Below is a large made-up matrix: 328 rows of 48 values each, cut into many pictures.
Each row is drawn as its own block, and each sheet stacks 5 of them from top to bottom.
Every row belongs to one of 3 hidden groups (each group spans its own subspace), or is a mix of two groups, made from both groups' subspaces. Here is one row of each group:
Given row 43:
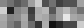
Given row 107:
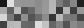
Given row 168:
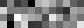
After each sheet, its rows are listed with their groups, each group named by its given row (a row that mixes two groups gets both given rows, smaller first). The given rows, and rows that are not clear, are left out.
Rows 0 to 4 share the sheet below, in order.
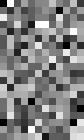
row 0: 107
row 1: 43 and 107
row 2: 43
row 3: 168
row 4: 168
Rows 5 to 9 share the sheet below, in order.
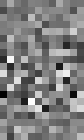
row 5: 168
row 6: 43
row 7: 43 and 107
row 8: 168
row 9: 168
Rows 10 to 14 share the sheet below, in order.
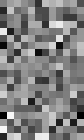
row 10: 43
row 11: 107
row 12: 107
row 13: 168
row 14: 107
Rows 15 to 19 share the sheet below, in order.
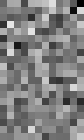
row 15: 107
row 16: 168
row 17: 43
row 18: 43
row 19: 168
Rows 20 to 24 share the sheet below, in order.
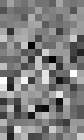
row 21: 168
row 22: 43
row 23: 107
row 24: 168
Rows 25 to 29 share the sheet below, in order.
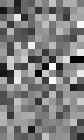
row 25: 107
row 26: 168
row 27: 43
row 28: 43
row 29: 168
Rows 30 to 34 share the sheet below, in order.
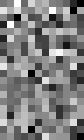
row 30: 107
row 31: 43
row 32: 168
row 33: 43
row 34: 168
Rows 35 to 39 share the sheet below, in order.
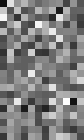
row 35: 107
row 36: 43 and 107
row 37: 168
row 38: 43
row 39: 43
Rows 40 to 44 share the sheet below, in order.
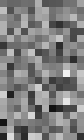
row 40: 43
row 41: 107
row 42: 43
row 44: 43 and 168
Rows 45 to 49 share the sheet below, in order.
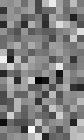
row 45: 43
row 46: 107
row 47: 107
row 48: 43
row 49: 168
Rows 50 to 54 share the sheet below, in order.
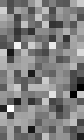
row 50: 43
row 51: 107 and 168
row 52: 168
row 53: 107
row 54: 168
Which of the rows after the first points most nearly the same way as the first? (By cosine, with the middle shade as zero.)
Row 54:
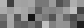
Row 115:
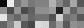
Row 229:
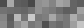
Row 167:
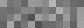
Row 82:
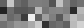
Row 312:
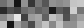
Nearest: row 167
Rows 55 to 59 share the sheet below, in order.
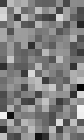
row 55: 107
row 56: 168
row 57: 168
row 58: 107
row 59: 107
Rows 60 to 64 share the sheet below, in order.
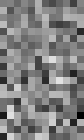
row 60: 43
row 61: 107
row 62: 43
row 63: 107
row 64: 107
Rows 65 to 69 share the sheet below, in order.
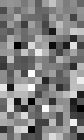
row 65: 43
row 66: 43 and 168
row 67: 168
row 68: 168
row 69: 43 and 168
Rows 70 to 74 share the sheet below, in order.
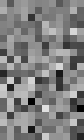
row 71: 43
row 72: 107
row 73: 168
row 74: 168
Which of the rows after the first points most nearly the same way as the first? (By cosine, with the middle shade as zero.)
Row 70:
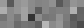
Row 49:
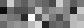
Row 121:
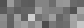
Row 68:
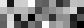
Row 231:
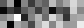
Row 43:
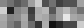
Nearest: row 68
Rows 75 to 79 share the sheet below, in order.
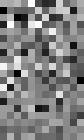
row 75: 168
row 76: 43
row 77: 107
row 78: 107
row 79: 107
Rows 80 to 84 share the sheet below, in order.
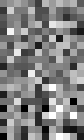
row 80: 43
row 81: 43 and 107
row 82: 168
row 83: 43
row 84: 43
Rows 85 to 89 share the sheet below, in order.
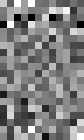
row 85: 107 and 168
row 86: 43
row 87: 43
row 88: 43 and 168
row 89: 168
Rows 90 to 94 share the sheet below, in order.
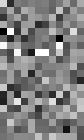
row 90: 107
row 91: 107
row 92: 168
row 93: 107
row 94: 43
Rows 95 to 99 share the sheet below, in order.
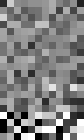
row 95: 107
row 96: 168
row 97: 168
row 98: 43
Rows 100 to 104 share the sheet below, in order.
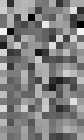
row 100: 168
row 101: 107
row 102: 43
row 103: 43
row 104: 43
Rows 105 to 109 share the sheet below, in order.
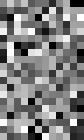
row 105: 43
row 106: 168
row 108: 168
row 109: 168
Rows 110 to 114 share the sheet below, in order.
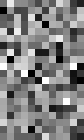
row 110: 43 and 168
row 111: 107
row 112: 168
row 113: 43
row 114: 168
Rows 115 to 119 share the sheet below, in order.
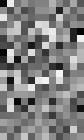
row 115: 107
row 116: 43 and 107
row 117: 107
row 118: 168
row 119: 43
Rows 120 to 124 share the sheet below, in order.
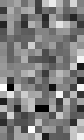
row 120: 43
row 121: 168
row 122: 107
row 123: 107
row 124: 168
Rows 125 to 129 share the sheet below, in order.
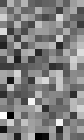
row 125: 107
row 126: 107
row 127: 107
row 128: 168
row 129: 107
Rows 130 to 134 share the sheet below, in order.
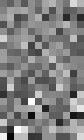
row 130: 43
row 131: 168
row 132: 43
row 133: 168
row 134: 43 and 168
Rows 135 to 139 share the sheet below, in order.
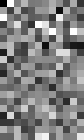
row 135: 107
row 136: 43
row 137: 107
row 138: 43
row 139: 107
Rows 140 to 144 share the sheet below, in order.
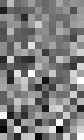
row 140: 107 and 168
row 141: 168
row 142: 168
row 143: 43 and 107
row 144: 107
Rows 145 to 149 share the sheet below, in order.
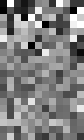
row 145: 168
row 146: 168
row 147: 107
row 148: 168
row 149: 107
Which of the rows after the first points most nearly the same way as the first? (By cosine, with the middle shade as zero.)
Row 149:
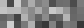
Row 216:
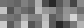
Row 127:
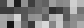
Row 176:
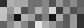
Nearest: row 176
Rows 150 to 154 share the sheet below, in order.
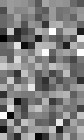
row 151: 107
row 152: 107
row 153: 168
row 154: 107
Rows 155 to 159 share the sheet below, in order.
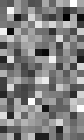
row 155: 43
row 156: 107
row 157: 107
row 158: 168
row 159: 107
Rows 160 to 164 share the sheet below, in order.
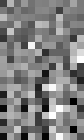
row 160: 107
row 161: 168
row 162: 43 and 107
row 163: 43
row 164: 43
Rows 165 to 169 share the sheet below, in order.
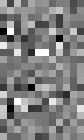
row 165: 107
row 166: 107
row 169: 107
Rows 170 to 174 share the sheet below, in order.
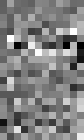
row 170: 168
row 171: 43
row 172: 107
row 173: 43 and 168
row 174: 107
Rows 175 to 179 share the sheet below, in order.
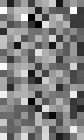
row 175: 168
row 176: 43 and 107
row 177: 168
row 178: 168
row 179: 43
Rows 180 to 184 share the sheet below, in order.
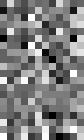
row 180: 168
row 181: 168
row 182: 43
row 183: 168
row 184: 43
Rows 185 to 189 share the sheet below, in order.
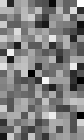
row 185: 107
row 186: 107
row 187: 168
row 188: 43
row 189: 43 and 107
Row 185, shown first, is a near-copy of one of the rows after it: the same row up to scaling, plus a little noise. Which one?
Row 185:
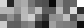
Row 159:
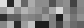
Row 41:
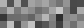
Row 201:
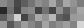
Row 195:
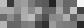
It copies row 195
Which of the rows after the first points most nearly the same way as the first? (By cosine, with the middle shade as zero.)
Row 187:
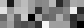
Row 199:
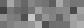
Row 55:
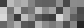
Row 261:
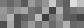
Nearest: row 261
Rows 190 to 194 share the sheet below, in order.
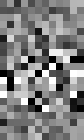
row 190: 107
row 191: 43
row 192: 43
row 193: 168
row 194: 168
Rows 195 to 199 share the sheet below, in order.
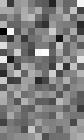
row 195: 107
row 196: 107
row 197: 107
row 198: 107
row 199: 168
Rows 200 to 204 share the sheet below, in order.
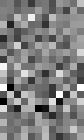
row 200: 107 and 168
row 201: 107
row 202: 107 and 168
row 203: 107
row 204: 43
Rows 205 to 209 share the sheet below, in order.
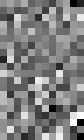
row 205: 43
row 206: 43 and 168
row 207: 107
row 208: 43
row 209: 107 and 168
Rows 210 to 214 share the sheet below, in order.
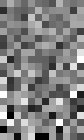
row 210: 168
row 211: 107
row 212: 107
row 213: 107 and 168
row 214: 107
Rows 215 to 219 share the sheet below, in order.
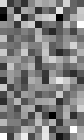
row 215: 107
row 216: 43
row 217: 43
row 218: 107
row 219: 43
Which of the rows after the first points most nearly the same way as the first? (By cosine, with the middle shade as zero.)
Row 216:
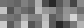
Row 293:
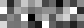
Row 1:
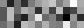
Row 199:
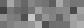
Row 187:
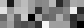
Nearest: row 293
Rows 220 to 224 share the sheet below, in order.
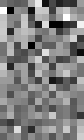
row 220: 43
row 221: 168
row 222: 43
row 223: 43
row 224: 43 and 107
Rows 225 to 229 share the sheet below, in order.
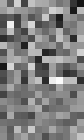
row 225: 107
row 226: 43 and 168
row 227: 43
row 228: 168
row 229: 168
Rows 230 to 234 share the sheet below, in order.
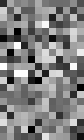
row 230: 43 and 107
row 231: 107
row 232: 168
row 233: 107
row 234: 168
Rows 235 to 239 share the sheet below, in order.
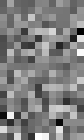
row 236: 107
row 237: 168
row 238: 43
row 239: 107
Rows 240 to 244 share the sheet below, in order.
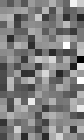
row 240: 43
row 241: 43
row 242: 107
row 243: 168
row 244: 43
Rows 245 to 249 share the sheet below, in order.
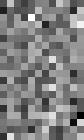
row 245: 168
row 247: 43
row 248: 43
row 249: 107
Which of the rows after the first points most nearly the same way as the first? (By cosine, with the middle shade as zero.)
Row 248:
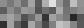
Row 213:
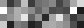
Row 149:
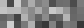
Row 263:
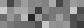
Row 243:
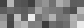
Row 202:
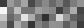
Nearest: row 263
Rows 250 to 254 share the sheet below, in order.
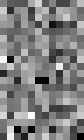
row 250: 43
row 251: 43
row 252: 107
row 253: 43
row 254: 168
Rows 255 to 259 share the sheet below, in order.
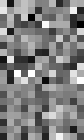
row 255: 168
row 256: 107
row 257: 168
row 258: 43
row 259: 43
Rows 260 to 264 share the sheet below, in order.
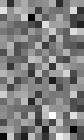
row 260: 168
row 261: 43
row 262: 43
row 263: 168
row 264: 43
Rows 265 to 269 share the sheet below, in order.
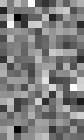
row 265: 168
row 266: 43
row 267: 43 and 107
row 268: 43
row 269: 43 and 168
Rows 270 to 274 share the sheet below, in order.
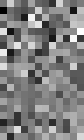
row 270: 168
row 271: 107
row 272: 168
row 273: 107
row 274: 107
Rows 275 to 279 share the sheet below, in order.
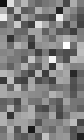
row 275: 107
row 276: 43
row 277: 43
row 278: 107
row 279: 168
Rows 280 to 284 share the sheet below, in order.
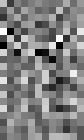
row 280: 107
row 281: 107
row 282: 43
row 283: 43
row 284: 43
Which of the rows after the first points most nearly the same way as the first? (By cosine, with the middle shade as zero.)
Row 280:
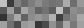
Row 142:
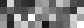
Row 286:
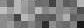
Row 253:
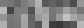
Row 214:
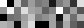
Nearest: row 214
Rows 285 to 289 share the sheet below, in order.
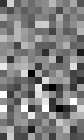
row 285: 107
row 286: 107
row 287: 168
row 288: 43
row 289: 43 and 168
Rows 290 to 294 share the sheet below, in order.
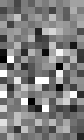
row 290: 107
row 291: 43
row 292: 107
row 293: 43 and 168
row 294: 107
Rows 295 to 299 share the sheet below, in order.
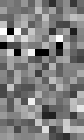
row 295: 43
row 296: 107
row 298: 168
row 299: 43 and 168
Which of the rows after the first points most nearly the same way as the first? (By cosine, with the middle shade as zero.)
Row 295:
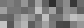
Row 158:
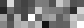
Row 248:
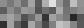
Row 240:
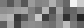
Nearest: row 158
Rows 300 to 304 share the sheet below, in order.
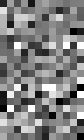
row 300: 107 and 168
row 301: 43
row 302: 107
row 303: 43 and 107
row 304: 107
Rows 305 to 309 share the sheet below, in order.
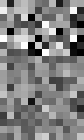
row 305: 168
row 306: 168
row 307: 43
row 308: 168
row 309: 107
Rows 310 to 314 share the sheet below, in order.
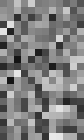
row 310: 107 and 168
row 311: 107
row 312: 107
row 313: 43
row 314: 43
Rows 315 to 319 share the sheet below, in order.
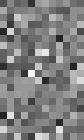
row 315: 168
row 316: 107
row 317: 168
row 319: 107
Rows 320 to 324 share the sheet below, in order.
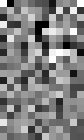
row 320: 107
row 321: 43
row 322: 43
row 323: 107
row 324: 168
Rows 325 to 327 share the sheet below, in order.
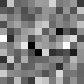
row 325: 107
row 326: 43 and 168
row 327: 107
